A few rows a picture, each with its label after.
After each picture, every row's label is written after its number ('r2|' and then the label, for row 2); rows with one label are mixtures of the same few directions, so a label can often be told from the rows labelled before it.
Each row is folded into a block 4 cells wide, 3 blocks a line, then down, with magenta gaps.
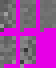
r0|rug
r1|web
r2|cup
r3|cup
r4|rug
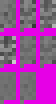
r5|rug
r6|cup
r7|cup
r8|cup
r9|cup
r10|cup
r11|rug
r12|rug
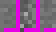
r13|web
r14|rug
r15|cup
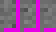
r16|cup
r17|web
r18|web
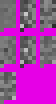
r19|web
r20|rug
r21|cup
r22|rug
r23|rug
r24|cup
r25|cup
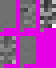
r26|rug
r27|web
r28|cup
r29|cup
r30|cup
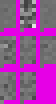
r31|web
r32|cup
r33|web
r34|web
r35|cup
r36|web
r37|rug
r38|cup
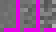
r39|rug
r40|web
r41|cup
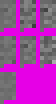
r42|web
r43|cup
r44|web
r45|cup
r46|web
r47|cup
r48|cup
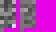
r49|cup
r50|web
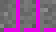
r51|rug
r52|cup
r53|web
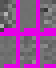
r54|rug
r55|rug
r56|web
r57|cup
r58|cup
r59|web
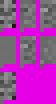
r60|cup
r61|web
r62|web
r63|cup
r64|web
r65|rug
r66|cup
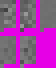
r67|web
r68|rug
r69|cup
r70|rug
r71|rug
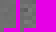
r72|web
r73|web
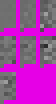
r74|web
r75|rug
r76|rug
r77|cup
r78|web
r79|web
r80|web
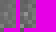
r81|rug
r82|rug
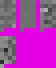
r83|cup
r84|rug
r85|web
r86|rug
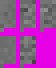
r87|rug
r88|web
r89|web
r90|rug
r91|cup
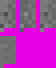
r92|rug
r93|rug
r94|rug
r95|web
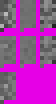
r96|rug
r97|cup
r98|cup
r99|web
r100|rug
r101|cup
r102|rug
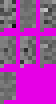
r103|cup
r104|cup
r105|web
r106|rug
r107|rug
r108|web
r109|cup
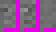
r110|web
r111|web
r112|cup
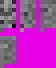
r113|cup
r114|rug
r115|web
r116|web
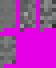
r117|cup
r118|rug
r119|cup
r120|cup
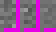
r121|cup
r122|web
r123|web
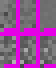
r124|rug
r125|cup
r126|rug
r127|cup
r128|rug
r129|rug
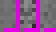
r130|cup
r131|cup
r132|rug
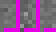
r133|web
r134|rug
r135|cup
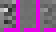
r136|web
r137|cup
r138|web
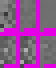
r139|rug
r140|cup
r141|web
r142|rug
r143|rug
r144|web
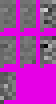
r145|web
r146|web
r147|web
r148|web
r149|cup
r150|web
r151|rug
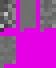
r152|rug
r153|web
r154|cup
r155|cup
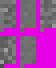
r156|web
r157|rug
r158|cup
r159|rug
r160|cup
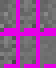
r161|rug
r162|cup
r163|rug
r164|cup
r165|cup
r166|web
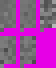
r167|rug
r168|rug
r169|cup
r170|rug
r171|cup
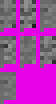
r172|cup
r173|cup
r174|web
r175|web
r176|cup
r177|cup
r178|web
